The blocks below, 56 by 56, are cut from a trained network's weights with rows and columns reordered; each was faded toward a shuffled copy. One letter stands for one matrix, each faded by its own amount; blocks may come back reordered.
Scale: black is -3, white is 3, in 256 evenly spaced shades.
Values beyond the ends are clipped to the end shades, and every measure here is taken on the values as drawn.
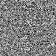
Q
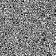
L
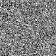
L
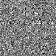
Q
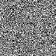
L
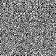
Q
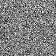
L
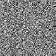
L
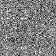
Q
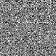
Q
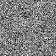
L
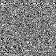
Q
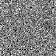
Q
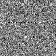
Q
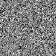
L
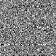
Q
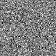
Q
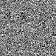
L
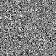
L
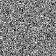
L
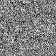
L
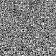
L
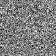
L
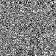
Q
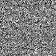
L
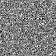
Q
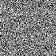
L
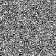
L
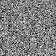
L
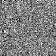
L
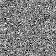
L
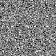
Q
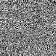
L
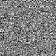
Q
